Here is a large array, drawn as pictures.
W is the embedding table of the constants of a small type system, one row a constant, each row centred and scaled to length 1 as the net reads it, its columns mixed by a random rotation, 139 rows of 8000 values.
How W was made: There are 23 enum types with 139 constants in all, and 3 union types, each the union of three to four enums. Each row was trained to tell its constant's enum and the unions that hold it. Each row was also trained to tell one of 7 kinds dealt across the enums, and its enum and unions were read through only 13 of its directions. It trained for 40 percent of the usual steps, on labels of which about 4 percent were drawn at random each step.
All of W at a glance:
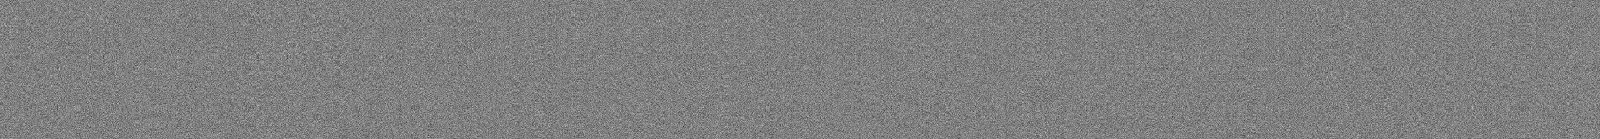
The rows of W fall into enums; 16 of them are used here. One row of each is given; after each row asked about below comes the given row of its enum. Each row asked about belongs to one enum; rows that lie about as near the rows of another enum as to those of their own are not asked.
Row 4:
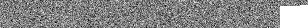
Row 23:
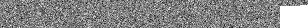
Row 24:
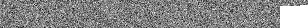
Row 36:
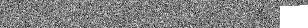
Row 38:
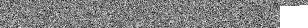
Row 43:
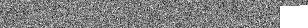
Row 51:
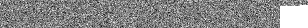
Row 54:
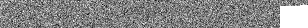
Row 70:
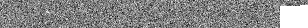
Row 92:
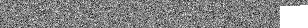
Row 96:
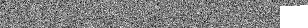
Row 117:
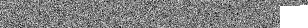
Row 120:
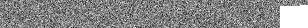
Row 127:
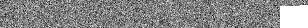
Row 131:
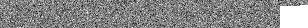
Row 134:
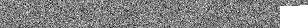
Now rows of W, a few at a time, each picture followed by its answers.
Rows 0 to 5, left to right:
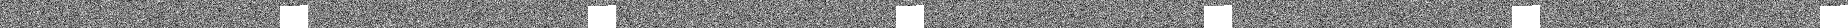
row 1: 117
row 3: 24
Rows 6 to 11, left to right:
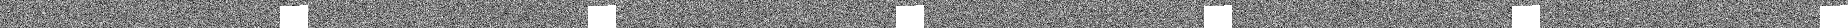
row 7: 51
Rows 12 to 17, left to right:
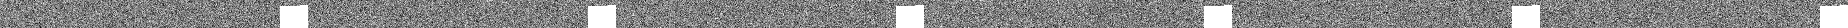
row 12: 134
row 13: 4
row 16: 38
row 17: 51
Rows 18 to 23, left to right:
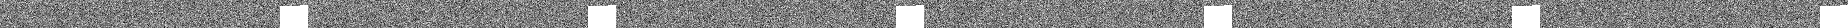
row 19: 117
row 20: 4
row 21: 4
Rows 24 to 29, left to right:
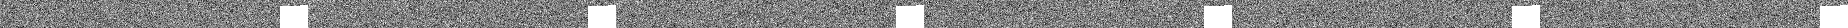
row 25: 54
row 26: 54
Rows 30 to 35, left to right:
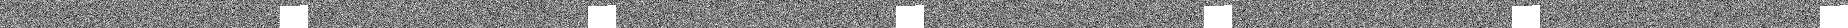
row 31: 43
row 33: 92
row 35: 131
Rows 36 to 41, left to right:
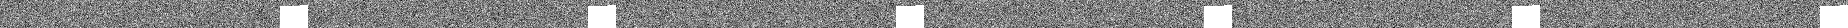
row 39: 92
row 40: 127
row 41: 54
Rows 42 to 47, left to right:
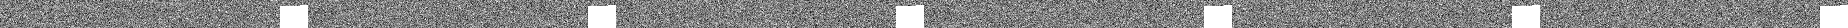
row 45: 43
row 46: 131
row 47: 131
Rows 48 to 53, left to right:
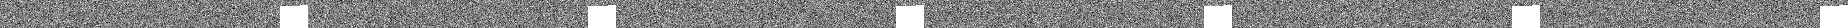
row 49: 4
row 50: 134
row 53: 43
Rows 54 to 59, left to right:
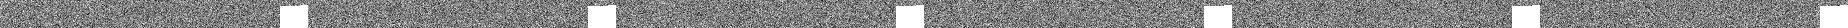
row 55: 134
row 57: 24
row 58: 134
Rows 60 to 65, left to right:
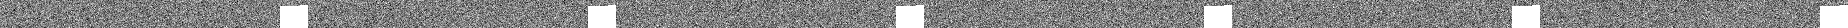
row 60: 117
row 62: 131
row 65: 131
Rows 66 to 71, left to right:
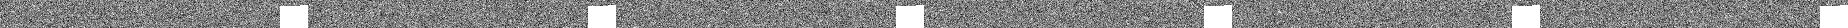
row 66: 96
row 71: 134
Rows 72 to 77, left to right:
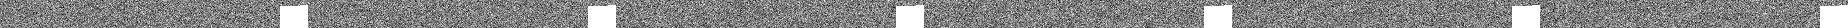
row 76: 4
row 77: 127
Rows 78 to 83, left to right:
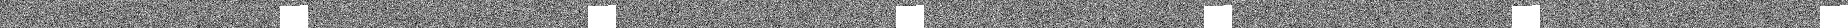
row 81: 36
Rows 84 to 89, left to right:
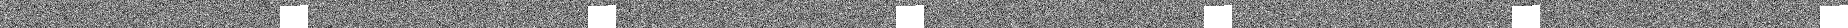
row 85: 117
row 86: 127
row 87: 23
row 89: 127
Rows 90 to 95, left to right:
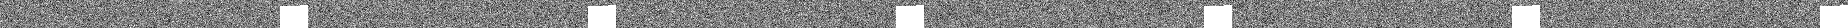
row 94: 4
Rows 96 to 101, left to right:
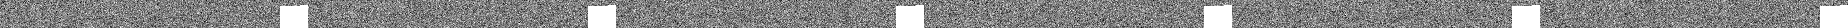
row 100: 43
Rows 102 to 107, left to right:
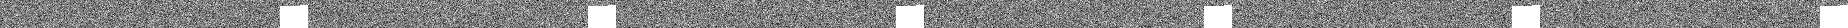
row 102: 92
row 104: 92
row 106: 54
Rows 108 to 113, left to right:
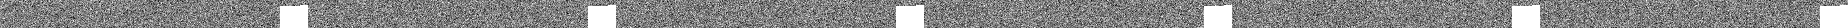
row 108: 54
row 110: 117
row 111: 131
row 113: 120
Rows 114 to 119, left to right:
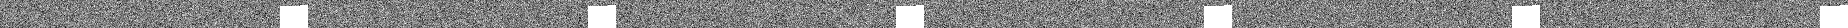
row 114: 92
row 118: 117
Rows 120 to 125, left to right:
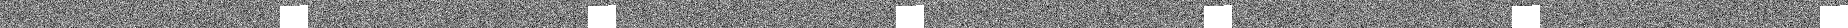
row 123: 23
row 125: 43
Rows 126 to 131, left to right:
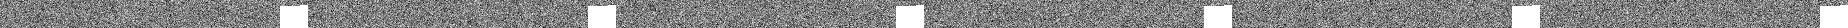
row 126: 70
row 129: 24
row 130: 24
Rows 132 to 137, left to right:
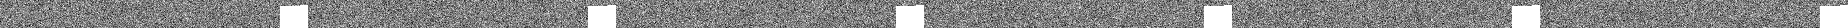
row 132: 92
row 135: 96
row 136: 23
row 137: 24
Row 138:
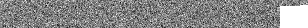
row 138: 54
